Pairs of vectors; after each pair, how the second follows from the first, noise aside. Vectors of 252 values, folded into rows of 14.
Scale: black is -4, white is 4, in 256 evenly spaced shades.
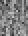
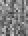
negated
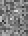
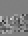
partly zeroed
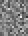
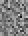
negated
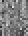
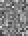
sign-scrambled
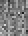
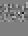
partly zeroed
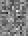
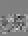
partly zeroed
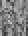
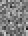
sign-scrambled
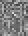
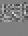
partly zeroed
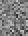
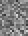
negated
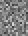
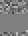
partly zeroed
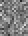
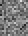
sign-scrambled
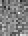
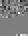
partly zeroed
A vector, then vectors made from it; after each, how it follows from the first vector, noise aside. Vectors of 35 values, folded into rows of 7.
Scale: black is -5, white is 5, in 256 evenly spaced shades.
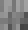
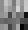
scaled up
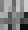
scaled up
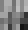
scaled up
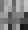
scaled up
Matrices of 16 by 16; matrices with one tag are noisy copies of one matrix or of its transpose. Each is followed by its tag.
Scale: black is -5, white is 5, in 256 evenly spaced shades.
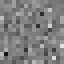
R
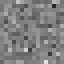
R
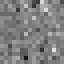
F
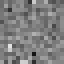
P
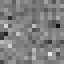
F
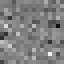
F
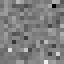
R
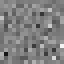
R
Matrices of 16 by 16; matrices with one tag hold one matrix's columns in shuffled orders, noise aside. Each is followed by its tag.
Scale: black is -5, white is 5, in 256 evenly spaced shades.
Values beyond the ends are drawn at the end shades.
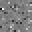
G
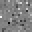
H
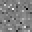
G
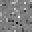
H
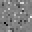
H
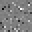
G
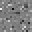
G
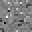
H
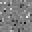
H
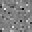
G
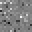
H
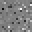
G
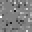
H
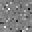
G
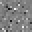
G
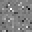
G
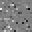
G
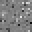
H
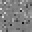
H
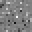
H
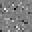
G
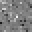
H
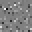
G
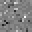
H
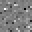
G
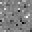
H
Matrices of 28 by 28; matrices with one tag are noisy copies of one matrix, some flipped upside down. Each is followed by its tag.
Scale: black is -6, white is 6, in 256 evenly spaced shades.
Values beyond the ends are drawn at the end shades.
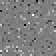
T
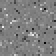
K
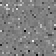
T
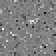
K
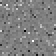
T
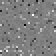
T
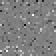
T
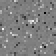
K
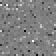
T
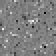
K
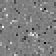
K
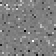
T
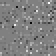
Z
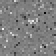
K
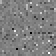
Z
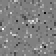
K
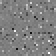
Z
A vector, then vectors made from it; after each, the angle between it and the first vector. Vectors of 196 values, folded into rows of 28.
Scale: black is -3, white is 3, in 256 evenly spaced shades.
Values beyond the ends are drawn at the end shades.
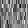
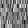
nearly opposite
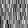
nearly parallel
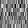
partly aligned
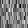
nearly parallel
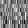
partly opposed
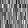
nearly parallel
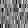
partly aligned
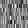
orthogonal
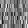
orthogonal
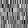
nearly opposite
